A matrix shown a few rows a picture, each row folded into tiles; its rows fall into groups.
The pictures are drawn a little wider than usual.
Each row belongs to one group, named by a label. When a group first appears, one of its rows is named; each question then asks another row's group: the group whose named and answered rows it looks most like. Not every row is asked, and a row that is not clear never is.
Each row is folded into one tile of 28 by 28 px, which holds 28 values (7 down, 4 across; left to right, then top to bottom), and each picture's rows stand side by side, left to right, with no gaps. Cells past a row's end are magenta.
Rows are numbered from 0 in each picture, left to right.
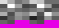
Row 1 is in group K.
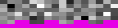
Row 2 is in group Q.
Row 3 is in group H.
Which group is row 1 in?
K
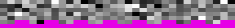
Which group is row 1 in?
H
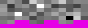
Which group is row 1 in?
K
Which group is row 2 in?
Q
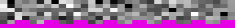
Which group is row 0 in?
Q
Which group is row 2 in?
K
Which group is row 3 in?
Q
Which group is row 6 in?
K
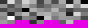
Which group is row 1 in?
Q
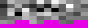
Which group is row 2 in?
K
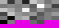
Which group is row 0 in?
Q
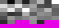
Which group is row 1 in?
H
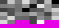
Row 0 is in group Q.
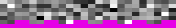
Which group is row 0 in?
K
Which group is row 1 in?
Q
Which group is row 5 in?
H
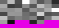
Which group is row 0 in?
H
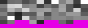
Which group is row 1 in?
H
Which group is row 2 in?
H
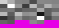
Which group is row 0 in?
K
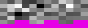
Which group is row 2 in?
K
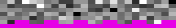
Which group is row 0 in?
H
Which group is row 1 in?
K
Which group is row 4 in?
H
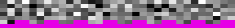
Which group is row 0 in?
H
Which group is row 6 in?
H
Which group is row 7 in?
Q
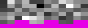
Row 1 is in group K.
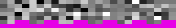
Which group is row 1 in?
Q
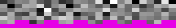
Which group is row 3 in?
H
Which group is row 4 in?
H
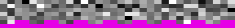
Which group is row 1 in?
K
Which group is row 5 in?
H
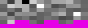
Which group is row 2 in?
K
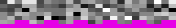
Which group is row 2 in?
H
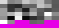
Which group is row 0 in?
Q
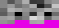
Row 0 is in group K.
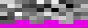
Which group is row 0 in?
K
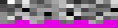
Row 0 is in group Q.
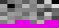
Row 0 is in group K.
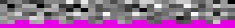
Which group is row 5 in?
K
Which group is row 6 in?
K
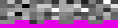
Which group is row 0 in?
H
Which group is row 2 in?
Q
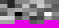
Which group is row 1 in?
K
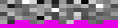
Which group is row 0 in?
H
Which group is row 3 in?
K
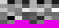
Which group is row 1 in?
Q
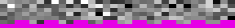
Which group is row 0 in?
K
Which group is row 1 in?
H
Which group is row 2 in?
H
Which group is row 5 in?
H
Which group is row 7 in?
Q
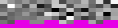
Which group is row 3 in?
H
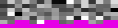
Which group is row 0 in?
H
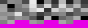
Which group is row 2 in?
Q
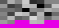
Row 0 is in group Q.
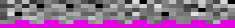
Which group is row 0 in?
H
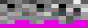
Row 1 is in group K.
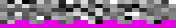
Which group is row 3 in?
H
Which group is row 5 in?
H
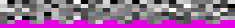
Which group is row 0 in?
Q
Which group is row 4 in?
H
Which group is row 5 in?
Q
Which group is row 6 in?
K
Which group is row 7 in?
H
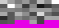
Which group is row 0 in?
K
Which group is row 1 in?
H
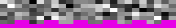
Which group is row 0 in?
K
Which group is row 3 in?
Q
